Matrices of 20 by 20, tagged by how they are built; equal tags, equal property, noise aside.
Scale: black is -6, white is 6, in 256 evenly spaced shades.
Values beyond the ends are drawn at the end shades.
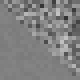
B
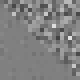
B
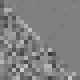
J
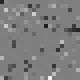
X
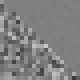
J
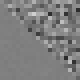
B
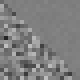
J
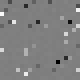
X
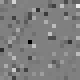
X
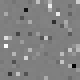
X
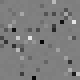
X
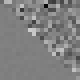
B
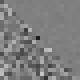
J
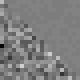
J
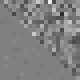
B
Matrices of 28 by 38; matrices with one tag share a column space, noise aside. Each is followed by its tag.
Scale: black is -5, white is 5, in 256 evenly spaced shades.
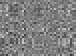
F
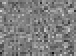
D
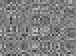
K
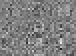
F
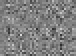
K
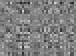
D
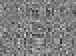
F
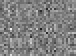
F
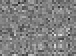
K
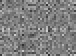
K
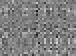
F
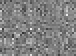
F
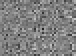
K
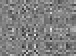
K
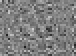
K
